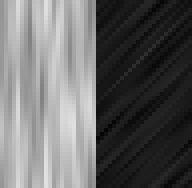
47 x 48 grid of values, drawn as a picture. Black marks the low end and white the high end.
The table splits into one row of 2 panels. Panel 1,1: high, streaked downward. Panel 1,2: very low, slanting up to the right, faint in contrast.
